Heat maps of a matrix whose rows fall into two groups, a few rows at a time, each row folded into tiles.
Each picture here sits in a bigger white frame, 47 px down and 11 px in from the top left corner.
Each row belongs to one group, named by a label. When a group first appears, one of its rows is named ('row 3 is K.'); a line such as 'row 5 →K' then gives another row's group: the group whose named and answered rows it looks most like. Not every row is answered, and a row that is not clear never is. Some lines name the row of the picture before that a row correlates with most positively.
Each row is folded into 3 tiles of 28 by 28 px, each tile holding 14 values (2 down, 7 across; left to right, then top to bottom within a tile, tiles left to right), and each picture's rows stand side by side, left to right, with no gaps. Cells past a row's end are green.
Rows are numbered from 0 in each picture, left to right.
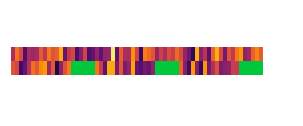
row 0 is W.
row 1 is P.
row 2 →P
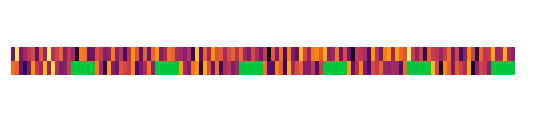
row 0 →W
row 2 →P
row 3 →P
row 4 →P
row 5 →P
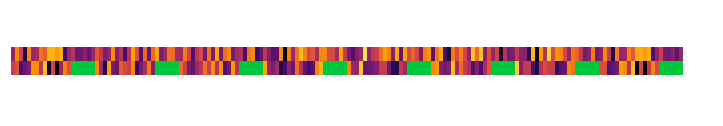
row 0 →W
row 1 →P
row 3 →P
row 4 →P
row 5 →W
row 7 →W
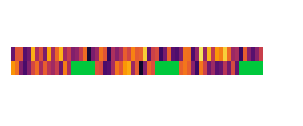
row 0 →W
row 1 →W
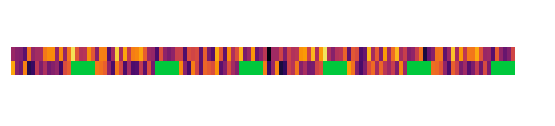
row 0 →P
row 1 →W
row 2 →P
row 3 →P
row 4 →W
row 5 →W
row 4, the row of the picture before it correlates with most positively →0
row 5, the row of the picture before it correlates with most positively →2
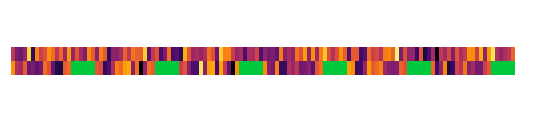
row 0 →P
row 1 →W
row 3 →P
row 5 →P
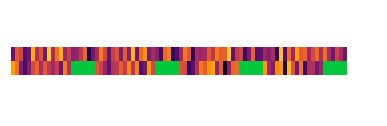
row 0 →W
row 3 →P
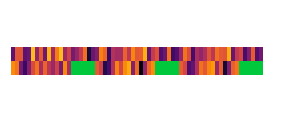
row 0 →W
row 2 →W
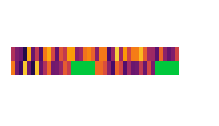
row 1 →W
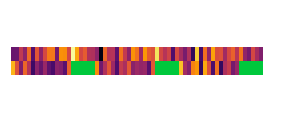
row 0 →P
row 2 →P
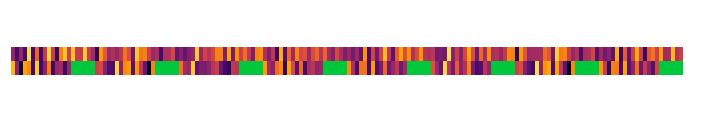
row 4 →P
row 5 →P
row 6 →W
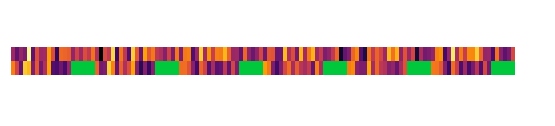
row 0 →P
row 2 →W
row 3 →W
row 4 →W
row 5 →W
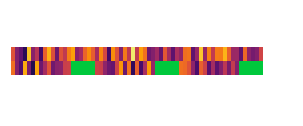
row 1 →W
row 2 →W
